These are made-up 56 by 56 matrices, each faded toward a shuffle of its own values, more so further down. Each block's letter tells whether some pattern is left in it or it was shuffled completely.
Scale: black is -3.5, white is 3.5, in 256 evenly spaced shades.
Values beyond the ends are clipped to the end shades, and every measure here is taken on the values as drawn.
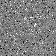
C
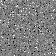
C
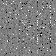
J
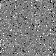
J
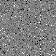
J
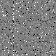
J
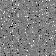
J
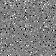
J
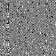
J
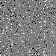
J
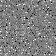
J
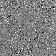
J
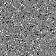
J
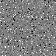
J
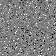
C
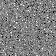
C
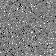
C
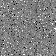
C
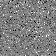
C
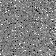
J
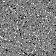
C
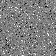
C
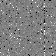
J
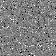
J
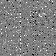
J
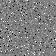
C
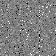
J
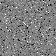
C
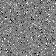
J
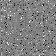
J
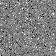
C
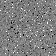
C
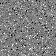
C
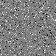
C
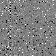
J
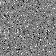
J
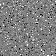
C
